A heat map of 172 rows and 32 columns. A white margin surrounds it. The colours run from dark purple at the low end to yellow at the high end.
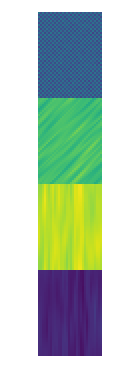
It is made of 4 by 1 panels. Panel 1,1: low, checkered. Panel 2,1: high, slanting up to the right, faint in contrast. Panel 3,1: very high, streaked downward, faint in contrast. Panel 4,1: very low, streaked downward, faint in contrast.
